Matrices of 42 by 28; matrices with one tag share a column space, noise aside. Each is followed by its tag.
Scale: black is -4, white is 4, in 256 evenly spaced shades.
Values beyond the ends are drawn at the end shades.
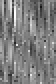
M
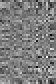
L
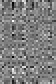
L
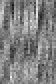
M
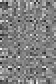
L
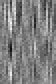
M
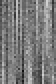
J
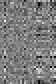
L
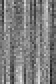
J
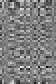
L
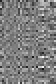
L
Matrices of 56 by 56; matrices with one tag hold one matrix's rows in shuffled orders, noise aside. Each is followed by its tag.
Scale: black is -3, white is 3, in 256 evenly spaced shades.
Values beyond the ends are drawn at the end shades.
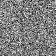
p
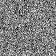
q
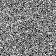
p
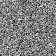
p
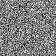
q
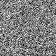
p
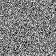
q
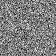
q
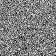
q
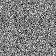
q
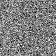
p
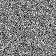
q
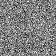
q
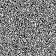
q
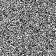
p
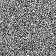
q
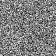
p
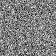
q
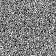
q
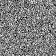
q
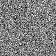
q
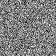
q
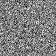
q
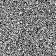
p
